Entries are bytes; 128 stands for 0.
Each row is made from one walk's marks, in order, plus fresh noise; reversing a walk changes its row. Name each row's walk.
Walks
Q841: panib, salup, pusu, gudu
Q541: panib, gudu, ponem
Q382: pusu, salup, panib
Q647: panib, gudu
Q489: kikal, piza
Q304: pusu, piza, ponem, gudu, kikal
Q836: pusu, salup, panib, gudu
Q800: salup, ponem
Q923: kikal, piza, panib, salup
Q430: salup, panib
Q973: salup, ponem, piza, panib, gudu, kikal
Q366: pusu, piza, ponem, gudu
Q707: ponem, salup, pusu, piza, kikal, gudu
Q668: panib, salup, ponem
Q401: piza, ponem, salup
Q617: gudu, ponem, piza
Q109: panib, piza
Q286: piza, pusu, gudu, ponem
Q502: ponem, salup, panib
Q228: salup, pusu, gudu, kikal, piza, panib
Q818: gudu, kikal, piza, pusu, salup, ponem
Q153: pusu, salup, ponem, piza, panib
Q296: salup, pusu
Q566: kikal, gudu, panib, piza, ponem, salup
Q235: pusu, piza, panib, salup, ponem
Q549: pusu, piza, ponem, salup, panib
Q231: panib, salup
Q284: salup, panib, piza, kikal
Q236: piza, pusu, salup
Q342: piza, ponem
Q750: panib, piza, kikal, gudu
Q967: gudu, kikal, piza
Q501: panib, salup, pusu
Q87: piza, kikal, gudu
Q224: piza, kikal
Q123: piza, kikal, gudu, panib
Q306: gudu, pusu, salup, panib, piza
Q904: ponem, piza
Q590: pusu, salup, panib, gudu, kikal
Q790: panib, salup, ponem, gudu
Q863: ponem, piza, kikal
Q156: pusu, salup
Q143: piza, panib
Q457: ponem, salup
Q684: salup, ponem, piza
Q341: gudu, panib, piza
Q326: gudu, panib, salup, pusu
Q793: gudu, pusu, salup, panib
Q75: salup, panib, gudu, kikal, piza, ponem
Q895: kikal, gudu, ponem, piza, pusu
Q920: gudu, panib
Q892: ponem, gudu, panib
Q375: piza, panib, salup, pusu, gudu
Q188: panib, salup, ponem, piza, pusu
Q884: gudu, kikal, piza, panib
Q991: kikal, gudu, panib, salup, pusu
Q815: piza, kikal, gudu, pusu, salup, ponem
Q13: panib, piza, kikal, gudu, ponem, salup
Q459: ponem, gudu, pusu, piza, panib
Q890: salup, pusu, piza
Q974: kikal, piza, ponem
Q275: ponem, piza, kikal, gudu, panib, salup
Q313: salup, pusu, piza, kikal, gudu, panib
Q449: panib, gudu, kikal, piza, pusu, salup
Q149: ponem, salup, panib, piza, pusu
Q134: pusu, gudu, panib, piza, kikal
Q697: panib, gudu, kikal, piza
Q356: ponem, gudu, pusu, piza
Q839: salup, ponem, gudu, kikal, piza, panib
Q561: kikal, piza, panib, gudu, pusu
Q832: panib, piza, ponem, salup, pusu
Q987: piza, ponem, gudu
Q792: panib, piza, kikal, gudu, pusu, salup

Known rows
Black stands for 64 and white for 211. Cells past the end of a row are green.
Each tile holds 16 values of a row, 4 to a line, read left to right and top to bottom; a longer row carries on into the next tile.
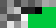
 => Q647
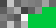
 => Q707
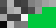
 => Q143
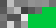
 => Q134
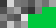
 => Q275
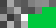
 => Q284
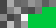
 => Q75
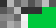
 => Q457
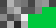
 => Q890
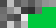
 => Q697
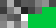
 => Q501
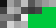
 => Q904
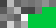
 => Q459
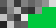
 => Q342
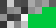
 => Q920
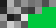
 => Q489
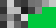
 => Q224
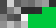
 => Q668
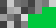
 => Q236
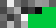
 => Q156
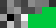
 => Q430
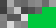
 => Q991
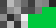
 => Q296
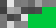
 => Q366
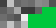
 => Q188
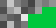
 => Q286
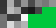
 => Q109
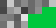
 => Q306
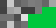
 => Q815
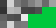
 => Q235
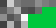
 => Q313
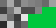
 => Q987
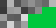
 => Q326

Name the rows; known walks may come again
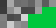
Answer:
Q561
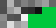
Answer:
Q541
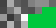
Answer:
Q284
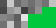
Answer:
Q306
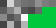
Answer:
Q313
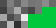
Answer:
Q684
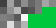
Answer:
Q356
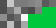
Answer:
Q228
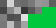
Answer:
Q590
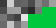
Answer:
Q13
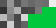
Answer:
Q401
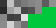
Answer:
Q923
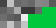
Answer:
Q188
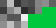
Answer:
Q841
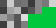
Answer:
Q236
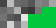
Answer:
Q449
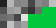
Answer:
Q863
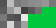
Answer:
Q134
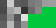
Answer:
Q884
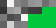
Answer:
Q549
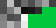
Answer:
Q231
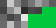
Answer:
Q382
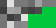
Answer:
Q366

